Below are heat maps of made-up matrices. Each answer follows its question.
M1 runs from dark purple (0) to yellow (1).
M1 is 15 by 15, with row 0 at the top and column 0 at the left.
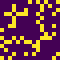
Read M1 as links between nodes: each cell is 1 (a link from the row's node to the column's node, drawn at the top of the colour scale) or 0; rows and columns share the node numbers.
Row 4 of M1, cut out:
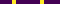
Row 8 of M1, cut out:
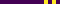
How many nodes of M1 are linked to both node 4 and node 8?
0
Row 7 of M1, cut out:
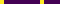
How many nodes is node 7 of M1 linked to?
2
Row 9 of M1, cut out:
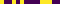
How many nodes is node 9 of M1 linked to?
6
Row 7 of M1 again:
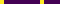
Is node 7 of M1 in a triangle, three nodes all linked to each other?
no
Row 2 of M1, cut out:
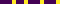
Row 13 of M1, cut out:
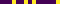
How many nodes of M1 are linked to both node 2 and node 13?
3
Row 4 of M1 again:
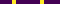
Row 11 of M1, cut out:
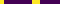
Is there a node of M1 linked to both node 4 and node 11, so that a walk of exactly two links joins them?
no
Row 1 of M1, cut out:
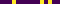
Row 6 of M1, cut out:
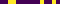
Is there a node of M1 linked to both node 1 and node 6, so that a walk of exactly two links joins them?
yes
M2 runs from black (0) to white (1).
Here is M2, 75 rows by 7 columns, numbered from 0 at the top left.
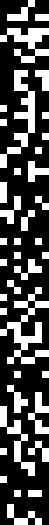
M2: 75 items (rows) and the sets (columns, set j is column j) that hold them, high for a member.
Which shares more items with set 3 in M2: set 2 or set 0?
set 2
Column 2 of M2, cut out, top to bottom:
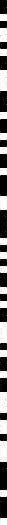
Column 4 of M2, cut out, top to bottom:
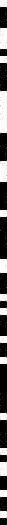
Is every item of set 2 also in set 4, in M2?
no
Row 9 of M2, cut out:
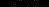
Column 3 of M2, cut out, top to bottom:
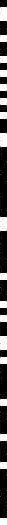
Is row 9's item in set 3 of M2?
no
